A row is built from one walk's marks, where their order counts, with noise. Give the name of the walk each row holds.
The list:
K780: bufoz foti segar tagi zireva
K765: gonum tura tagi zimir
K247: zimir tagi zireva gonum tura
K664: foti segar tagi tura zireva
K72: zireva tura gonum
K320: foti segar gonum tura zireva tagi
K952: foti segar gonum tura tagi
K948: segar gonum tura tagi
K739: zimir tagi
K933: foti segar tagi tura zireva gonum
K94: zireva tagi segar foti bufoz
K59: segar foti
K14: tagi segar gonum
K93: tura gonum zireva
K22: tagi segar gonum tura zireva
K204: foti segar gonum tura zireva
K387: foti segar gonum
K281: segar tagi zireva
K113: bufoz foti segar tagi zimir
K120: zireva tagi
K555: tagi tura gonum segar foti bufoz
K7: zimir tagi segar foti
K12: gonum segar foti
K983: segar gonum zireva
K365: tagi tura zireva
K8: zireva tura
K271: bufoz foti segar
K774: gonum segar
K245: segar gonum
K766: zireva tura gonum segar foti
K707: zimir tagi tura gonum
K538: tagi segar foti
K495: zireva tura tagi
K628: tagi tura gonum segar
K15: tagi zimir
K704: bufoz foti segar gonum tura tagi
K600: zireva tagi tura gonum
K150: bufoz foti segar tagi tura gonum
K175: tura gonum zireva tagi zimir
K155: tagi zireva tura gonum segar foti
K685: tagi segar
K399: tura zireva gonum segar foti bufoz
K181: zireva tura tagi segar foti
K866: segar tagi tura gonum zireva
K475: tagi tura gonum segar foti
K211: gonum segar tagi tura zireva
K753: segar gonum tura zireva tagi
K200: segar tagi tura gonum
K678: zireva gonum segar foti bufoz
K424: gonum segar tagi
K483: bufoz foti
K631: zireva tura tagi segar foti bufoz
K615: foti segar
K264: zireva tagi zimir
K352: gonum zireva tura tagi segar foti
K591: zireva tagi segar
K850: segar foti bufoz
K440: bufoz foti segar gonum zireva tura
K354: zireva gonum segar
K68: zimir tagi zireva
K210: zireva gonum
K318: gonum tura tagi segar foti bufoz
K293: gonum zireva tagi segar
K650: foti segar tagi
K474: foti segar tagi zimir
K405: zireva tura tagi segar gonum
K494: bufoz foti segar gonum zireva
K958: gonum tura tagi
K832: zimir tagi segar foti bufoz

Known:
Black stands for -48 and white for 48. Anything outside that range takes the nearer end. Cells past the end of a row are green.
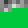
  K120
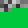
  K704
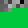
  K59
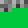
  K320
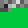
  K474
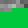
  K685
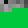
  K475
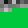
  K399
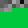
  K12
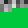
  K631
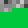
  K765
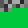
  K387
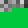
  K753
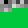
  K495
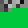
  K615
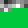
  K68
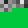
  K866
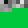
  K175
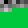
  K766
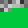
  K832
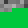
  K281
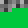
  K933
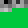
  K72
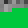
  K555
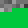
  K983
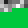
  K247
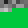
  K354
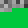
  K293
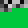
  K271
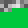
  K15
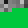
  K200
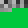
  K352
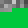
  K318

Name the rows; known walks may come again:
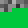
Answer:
K204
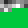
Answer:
K68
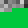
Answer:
K22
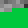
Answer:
K14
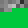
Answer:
K538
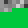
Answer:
K765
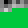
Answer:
K8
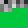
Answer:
K181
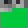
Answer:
K93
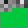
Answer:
K866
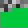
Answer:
K704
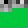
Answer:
K600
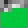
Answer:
K264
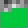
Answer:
K120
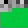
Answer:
K405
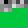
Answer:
K495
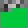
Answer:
K650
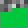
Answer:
K664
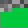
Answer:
K245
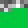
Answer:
K739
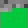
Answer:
K424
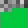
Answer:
K753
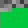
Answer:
K774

